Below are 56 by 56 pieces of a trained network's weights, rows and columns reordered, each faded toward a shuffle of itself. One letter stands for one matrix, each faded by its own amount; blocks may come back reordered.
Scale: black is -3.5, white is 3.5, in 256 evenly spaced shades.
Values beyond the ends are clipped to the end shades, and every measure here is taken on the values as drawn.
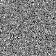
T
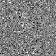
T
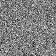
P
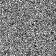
P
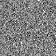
T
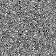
T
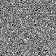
T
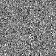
T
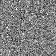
P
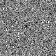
T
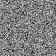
P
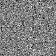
T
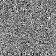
T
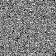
P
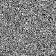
T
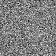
P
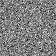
P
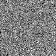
T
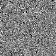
T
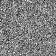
P
